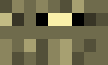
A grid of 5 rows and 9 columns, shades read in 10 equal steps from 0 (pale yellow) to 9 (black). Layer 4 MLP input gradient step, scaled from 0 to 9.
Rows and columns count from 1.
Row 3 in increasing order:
5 5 5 5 5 5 5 5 5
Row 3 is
5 5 5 5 5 5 5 5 5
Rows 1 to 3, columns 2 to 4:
4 5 4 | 7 5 9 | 5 5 5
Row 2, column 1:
2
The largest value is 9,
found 2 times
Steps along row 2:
up down up down same up down down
